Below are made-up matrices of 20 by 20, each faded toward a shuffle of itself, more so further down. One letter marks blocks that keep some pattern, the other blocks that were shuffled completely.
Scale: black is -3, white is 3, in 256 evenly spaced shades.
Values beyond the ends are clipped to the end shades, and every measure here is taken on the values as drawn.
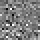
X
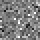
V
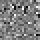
X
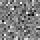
V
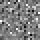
V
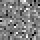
V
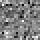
X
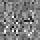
X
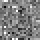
X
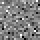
V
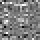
X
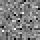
V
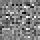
X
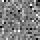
V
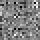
X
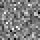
V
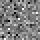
V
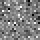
V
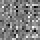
X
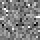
V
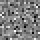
V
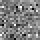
X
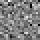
X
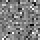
V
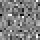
X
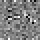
X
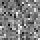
V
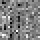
X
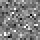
V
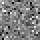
V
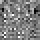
X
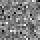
V
